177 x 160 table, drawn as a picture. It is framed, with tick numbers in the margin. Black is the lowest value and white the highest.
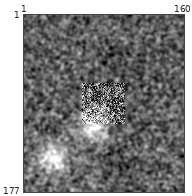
Bumps: two. Odd patch: rougher, in the centre. Mirror symmetry: none. Grain: blotchy. Ninth with the highest average: bottom left.
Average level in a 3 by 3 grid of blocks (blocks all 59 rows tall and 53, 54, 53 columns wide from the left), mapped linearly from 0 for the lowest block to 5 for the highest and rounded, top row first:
0 0 0
1 3 0
5 1 1
